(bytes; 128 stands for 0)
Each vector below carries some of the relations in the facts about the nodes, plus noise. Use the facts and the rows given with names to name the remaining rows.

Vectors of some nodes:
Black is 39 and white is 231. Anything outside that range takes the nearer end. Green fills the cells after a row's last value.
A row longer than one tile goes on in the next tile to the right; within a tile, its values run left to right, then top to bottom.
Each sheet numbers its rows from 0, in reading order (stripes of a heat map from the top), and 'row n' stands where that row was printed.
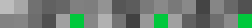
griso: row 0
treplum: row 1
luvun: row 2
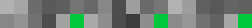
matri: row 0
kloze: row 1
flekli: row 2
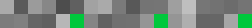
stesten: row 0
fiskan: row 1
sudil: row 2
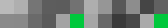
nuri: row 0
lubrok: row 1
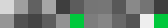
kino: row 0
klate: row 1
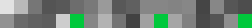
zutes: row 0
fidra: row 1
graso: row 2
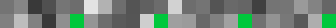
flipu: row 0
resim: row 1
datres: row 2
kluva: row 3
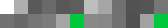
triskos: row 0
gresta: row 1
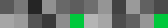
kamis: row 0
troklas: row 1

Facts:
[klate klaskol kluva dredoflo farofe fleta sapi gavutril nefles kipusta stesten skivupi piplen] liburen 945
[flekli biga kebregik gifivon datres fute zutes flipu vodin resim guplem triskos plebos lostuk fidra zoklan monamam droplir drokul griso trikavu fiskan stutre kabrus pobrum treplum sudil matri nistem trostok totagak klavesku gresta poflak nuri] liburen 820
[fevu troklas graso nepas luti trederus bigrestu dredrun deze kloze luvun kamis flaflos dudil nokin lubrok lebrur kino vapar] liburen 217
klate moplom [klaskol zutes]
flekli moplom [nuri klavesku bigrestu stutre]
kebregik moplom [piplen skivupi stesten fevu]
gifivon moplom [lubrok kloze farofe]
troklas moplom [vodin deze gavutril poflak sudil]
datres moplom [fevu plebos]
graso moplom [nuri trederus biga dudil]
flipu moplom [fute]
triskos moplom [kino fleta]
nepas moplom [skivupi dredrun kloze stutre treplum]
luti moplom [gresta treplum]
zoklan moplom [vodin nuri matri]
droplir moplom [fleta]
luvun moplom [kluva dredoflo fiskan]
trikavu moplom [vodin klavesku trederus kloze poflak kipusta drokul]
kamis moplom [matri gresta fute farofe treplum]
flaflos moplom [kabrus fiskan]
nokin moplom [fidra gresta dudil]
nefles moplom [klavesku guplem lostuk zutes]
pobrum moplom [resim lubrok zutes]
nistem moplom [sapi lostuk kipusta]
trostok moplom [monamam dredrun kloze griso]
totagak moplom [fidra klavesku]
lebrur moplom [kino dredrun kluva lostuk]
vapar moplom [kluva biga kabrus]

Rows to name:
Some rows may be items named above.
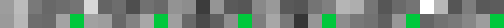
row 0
sudil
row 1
datres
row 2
lebrur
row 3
fute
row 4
biga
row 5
droplir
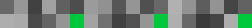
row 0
troklas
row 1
dredrun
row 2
lubrok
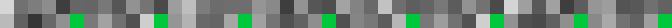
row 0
fevu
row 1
nefles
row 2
sudil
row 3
lebrur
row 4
fleta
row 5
nefles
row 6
kino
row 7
zoklan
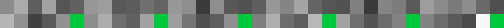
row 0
deze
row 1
zoklan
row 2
lebrur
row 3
gavutril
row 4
flaflos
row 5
klaskol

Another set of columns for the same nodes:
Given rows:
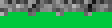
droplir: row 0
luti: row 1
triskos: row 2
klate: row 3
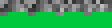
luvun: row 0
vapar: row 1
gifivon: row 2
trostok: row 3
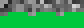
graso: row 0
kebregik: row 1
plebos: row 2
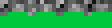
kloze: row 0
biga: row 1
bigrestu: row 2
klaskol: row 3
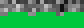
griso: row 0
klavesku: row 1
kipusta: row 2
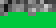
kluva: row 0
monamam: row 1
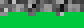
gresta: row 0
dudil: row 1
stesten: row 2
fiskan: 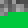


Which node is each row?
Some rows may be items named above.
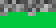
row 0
gifivon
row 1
sudil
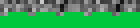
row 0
pobrum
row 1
flipu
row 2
dredoflo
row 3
biga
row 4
sapi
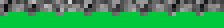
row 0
kluva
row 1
fevu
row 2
flipu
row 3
trederus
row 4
flaflos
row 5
lebrur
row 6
farofe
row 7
klaskol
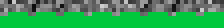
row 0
totagak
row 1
fleta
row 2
lubrok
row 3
plebos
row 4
kebregik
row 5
graso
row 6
nefles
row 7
fute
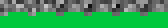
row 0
datres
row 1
guplem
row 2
nepas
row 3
kino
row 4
deze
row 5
lebrur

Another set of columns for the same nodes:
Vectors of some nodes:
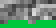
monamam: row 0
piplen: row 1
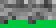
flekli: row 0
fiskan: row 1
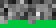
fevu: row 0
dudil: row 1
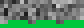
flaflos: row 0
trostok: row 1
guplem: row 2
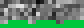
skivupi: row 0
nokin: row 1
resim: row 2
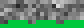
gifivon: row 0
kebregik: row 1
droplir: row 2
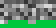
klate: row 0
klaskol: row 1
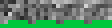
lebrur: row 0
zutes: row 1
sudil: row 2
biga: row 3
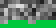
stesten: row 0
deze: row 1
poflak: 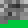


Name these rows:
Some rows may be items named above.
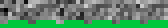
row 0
kino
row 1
droplir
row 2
flaflos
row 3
biga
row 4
kebregik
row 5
biga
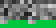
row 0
flaflos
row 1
gavutril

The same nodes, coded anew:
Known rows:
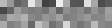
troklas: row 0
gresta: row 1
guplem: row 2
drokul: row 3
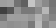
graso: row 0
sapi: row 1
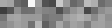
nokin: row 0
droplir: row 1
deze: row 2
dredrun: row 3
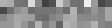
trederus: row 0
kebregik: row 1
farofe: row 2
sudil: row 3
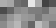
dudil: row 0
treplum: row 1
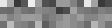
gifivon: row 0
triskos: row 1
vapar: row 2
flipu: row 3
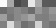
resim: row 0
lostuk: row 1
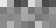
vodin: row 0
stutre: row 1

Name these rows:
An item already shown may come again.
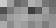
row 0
deze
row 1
lebrur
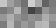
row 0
sapi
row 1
lubrok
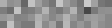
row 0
dredoflo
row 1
kipusta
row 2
sapi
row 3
kino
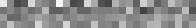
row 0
plebos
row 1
klaskol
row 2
pobrum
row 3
totagak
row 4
dredoflo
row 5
lubrok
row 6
nefles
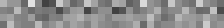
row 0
kluva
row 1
datres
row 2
deze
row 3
kino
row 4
nepas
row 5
fleta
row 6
gavutril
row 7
klate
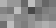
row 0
kluva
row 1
fevu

